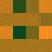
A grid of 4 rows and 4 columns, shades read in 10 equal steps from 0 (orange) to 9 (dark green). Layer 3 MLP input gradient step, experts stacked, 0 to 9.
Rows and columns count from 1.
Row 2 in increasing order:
3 3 3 4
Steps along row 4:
same same same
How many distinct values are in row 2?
2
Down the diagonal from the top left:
2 3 5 3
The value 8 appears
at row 1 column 2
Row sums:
15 13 15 12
